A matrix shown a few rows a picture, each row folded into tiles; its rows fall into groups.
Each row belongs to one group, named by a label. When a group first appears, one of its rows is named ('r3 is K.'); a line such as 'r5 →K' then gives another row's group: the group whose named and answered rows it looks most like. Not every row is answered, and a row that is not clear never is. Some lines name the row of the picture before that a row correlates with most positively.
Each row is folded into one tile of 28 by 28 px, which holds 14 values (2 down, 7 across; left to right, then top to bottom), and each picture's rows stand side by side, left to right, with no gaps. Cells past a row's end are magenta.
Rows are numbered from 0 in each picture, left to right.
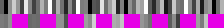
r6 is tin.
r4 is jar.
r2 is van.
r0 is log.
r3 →jar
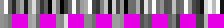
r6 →tin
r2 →jar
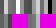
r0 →tin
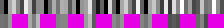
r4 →log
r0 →log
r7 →tin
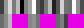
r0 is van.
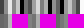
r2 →log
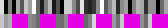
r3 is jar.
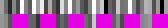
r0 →van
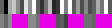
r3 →van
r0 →log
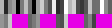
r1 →log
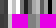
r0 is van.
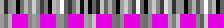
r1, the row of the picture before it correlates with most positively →1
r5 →log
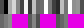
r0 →log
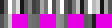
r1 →van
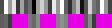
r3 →tin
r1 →log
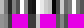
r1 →van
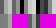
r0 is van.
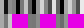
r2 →log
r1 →log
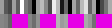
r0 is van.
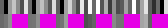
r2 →log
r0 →log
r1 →log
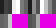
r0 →jar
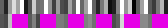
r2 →van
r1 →tin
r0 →van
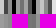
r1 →log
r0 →jar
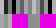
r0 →jar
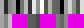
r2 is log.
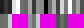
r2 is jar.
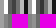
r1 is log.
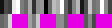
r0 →jar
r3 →tin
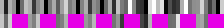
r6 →jar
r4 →tin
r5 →van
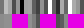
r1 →van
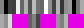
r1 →tin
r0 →jar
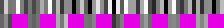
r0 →tin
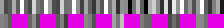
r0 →van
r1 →tin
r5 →log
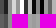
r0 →van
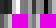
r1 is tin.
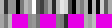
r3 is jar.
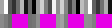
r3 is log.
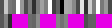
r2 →log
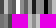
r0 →tin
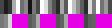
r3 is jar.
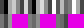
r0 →log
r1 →log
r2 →tin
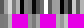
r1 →jar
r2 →jar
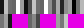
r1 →tin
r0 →tin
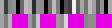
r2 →jar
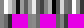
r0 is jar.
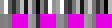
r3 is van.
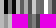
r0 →jar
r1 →tin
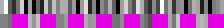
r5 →van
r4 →log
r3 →jar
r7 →jar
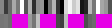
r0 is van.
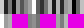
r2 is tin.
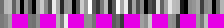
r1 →log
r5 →jar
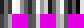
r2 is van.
